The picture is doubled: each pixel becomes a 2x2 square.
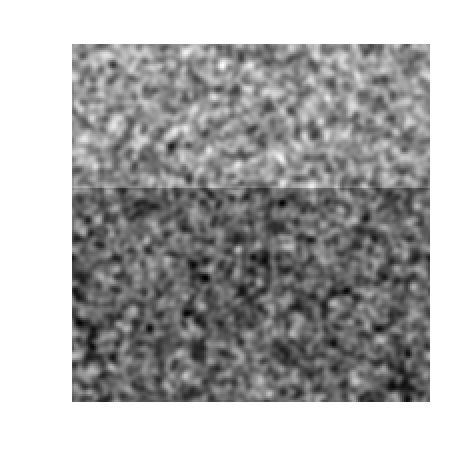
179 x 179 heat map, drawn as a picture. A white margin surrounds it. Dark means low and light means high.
The histogram is bell-shaped. The field is mottled with small blotches. A horizontal seam about 40% of the way down splits the table, and the top part is higher. There are no lone odd cells. No regular stripes run through it.
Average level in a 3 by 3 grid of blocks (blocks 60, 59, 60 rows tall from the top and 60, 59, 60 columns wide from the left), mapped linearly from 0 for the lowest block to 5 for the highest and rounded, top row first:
555 | 111 | 000
